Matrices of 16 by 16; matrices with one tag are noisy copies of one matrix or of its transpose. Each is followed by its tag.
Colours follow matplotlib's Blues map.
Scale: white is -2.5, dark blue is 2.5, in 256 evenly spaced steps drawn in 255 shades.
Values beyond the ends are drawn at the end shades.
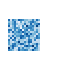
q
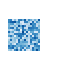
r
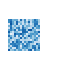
r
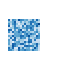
q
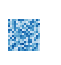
q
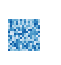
r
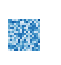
r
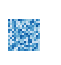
q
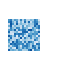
r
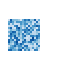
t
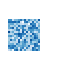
r
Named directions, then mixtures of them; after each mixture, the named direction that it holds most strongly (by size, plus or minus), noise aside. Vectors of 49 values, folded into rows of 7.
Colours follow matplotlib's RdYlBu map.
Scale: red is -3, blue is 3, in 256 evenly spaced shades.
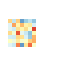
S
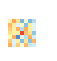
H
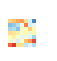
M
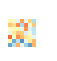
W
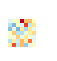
H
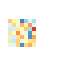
S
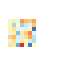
S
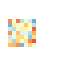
S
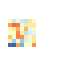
W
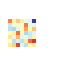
M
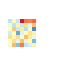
S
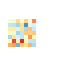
W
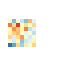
W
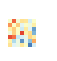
H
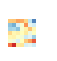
M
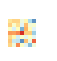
H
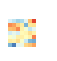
M
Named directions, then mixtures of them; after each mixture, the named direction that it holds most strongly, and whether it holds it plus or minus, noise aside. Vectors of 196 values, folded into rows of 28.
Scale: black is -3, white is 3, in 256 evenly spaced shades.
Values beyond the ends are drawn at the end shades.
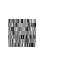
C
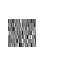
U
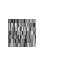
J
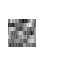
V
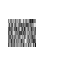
C, minus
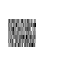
C, plus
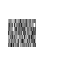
U, minus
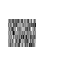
C, plus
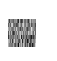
C, plus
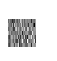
U, plus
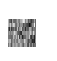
V, minus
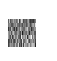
C, minus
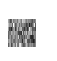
V, minus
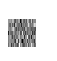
U, minus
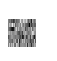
V, minus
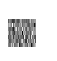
U, plus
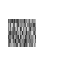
J, plus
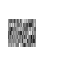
V, minus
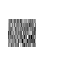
U, minus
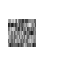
V, plus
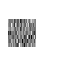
U, minus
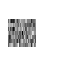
U, plus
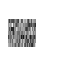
C, plus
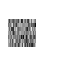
C, plus
